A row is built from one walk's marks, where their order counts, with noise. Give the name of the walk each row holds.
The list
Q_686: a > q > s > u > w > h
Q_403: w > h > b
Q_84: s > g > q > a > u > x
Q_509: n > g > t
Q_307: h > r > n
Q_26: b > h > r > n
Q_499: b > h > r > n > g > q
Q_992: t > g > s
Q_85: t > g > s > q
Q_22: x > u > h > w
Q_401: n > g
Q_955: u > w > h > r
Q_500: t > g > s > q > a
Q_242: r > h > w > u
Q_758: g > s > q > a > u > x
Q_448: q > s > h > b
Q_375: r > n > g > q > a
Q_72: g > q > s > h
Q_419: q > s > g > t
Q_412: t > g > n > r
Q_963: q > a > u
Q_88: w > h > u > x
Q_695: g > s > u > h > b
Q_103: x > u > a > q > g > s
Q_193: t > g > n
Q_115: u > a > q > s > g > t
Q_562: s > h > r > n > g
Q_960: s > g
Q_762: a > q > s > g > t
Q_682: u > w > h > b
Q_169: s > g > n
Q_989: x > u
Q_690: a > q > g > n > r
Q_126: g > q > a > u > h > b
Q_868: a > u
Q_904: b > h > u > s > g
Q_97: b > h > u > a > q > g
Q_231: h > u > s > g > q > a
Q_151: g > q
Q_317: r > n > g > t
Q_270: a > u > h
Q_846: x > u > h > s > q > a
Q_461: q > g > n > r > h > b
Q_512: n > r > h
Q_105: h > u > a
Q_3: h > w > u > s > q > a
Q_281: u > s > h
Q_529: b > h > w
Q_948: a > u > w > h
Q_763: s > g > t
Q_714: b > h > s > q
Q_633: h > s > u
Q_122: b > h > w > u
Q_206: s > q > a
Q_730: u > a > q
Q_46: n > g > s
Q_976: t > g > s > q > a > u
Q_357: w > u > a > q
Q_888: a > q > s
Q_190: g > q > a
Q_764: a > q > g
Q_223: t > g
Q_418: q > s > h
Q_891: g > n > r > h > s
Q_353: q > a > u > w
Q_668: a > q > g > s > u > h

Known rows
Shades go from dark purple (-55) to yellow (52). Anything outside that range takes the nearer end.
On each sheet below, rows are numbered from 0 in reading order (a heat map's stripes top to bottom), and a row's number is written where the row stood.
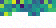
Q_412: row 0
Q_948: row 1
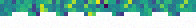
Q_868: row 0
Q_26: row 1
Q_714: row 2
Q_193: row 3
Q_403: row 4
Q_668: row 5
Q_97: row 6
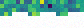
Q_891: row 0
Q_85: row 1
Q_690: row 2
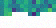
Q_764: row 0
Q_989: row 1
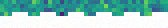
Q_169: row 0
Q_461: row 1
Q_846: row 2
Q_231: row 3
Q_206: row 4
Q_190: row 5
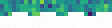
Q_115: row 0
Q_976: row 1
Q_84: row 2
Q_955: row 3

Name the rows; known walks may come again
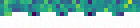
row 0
Q_190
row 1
Q_682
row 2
Q_357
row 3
Q_22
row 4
Q_403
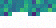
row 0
Q_103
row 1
Q_989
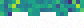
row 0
Q_714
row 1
Q_418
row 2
Q_686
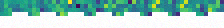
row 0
Q_126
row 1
Q_762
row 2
Q_992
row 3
Q_353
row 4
Q_401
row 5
Q_529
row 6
Q_122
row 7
Q_307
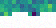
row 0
Q_169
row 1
Q_955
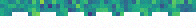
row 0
Q_448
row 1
Q_976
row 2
Q_668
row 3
Q_281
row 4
Q_115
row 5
Q_960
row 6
Q_151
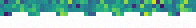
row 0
Q_88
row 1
Q_84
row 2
Q_500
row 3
Q_105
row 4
Q_763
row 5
Q_412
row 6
Q_904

